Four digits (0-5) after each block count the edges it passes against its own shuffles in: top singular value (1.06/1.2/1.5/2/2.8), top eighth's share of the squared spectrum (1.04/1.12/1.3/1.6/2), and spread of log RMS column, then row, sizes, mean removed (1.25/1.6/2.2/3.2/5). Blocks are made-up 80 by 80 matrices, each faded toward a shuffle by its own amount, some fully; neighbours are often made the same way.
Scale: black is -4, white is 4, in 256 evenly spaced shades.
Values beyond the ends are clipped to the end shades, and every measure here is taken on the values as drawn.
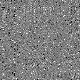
3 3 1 1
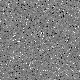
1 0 0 0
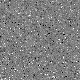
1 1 0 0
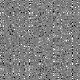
4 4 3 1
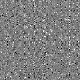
3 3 2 1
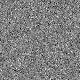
2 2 0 0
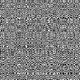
4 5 3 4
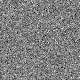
0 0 0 0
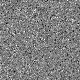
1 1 0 0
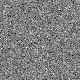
0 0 0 0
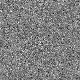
2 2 0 0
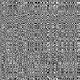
4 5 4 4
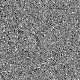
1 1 0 0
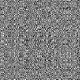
4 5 3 3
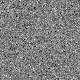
0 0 0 0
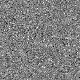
2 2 0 0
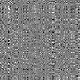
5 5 3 3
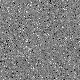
0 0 0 0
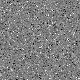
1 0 0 0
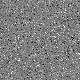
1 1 0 0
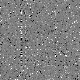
3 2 1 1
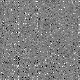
3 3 2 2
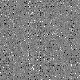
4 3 2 1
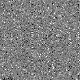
3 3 1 1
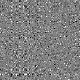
4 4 2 2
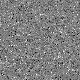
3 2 0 0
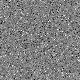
1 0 0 0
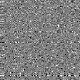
4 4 2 2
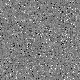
2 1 0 0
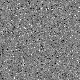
2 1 0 0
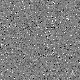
3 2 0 0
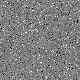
1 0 0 0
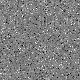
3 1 0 0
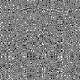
4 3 2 2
